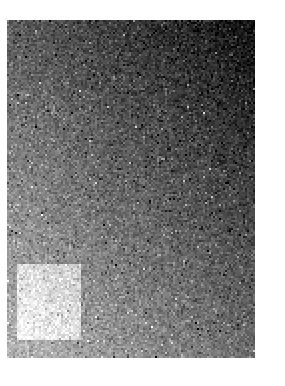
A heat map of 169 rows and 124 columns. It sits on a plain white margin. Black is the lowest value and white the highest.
Ninth with the lowest average: top right. Ninth with the highest average: bottom left. Average level on the scale: 40%. Odd patch: higher, in the bottom left. Slope: up to the bottom left.
